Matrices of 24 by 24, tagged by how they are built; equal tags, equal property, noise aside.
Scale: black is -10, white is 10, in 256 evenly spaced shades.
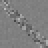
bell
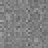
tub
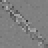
bell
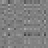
tub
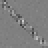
bell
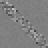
bell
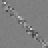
bell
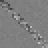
bell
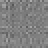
tub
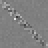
bell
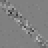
bell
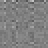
tub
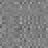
tub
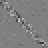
bell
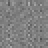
tub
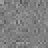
tub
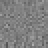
tub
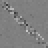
bell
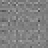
tub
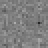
tub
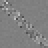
bell
